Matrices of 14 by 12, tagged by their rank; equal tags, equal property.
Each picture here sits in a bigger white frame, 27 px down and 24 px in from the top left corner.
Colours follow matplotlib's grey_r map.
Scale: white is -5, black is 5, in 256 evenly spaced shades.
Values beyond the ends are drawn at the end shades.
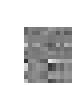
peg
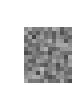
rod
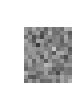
rod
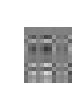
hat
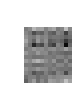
peg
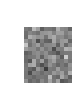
rod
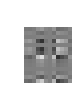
hat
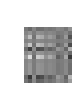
hat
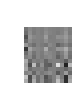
peg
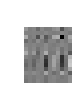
peg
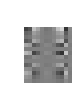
hat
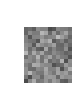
rod
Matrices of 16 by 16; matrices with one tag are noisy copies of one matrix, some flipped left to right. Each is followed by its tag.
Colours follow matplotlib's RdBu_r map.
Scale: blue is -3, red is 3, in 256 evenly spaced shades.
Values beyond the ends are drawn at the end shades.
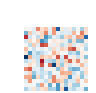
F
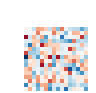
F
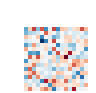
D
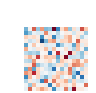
D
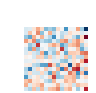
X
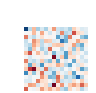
X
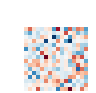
D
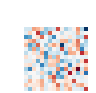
X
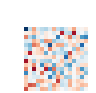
X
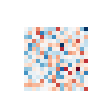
X
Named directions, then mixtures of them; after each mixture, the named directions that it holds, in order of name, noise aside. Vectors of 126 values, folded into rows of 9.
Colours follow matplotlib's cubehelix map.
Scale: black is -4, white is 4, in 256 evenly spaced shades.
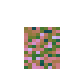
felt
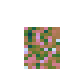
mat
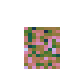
felt, mat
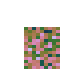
felt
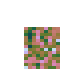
mat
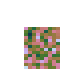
mat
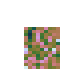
mat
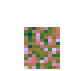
mat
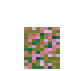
felt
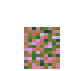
felt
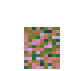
felt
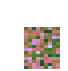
felt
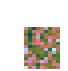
mat
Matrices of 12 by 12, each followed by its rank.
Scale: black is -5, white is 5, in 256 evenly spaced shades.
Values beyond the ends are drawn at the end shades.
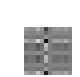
one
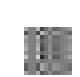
one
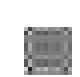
one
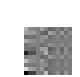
two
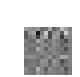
two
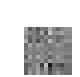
two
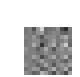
two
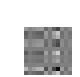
one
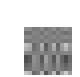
one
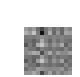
two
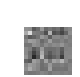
two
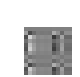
one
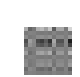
one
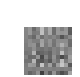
two
